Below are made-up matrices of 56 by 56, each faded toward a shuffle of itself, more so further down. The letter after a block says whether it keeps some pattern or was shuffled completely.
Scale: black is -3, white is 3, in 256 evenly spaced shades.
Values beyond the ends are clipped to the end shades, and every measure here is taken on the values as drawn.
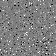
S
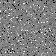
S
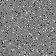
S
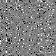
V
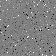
S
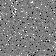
S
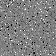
S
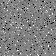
S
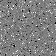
S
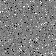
S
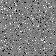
S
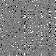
V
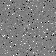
S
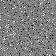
S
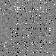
V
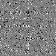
V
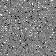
S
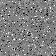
S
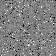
S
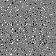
V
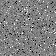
S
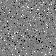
S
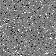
S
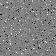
S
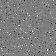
S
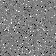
S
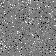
S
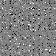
V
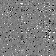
V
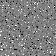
S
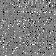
V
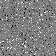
S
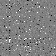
V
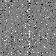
V
